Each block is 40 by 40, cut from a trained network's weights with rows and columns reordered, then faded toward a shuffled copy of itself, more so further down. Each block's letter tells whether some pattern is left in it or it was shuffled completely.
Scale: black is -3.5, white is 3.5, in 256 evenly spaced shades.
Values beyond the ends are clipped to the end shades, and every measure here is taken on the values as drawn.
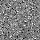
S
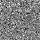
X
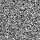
S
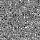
X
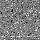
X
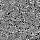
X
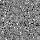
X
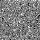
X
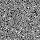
S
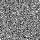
S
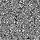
X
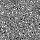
S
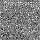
X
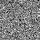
S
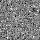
S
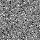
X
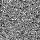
S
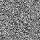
X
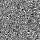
S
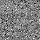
X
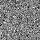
S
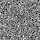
S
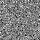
S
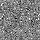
X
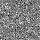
S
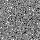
S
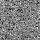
S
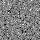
S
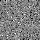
S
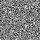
S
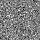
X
